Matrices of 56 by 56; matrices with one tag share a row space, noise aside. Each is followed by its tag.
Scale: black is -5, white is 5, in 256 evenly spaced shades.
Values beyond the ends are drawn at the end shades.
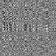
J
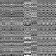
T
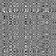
J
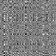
J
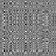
J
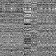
T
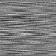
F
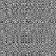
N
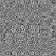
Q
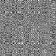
Q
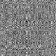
N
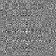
N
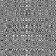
N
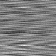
F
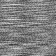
F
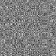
Q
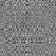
N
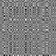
J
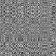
Q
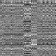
T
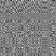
Q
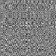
N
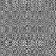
N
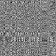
Q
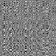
J
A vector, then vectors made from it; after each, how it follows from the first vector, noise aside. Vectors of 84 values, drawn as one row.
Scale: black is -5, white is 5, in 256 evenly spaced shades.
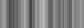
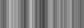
negated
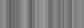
shrunk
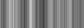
negated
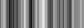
scaled up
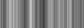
negated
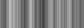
negated
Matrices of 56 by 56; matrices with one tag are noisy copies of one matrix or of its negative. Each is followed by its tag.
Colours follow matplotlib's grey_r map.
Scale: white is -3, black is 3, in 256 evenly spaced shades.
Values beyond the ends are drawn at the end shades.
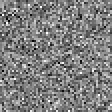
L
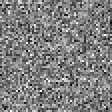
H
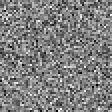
L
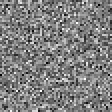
H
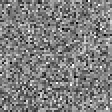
H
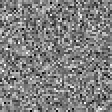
L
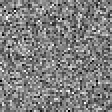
L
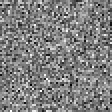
H
